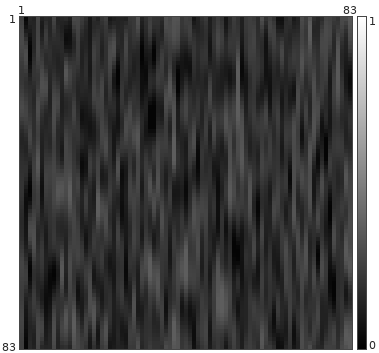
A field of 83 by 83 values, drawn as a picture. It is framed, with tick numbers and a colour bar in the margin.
Average level on the scale: 20%. Histogram: bell-shaped. Grain: streaks running down.
